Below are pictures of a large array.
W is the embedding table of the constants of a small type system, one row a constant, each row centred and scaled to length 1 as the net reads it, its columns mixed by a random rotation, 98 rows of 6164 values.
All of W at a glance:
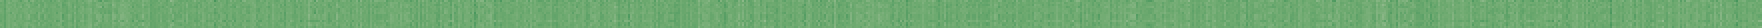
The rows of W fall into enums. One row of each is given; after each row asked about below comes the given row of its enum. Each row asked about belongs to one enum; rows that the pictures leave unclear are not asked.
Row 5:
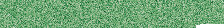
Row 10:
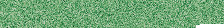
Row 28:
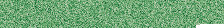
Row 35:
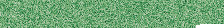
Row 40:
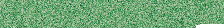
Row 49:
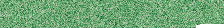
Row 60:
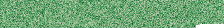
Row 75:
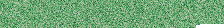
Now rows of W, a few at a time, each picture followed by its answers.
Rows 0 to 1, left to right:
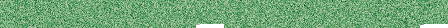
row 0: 28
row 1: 40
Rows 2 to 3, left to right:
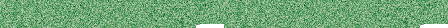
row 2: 40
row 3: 40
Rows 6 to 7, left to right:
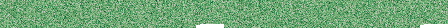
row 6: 5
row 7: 28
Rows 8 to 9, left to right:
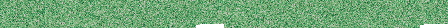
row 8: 60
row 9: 10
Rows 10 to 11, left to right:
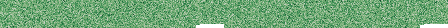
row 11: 5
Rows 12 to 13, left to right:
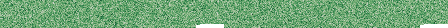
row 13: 28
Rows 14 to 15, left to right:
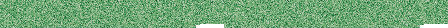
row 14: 5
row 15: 10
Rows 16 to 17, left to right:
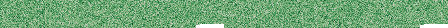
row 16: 60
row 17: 49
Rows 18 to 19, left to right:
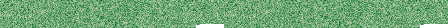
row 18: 49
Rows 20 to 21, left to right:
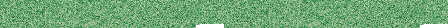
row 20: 60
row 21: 60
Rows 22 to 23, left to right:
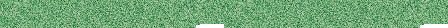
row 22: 75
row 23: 75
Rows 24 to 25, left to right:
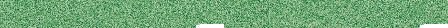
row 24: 28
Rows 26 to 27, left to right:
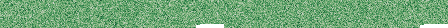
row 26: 49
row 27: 75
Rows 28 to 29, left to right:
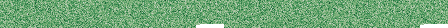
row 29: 28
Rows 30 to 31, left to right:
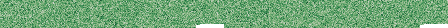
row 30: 49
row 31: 60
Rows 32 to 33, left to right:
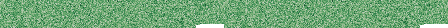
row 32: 40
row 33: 40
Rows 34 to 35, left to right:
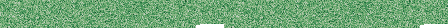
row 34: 35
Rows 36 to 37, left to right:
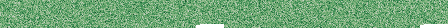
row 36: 35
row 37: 28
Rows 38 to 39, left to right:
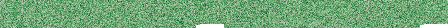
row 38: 40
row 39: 60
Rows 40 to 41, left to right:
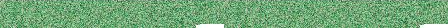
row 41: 40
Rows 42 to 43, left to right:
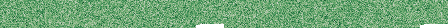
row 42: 60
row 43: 49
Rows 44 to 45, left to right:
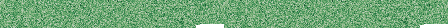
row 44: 40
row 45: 40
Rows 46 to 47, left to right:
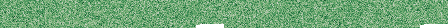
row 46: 60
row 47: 49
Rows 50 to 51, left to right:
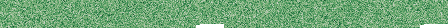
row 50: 10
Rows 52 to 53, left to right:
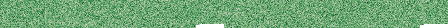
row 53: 10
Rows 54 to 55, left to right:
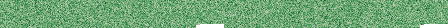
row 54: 28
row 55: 49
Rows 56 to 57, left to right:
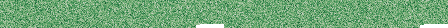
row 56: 28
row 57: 75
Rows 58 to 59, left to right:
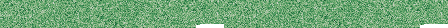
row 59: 49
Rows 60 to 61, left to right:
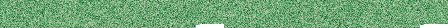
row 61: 49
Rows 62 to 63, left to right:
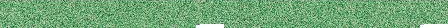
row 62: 10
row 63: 28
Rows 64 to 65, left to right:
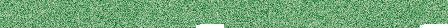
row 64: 49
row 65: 60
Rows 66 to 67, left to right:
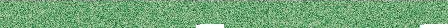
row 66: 49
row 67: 60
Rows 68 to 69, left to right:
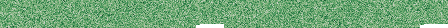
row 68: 10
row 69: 49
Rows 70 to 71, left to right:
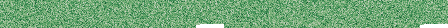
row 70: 28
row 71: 60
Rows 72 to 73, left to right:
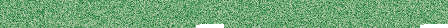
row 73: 28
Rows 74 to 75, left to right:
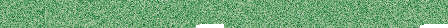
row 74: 60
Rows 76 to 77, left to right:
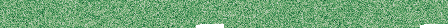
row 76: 60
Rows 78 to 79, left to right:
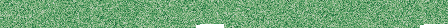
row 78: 49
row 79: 10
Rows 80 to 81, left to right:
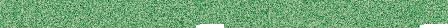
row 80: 40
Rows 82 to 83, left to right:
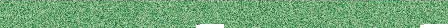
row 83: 28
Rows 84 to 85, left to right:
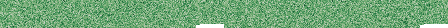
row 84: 10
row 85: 40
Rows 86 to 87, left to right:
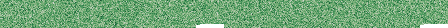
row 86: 49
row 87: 28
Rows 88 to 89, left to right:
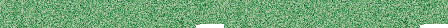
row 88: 40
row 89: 40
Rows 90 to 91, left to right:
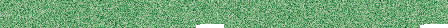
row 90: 49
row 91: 5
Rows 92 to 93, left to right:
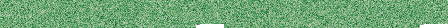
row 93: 60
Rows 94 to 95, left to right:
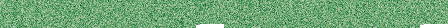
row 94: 40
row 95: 28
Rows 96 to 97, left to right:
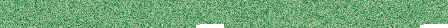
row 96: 28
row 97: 60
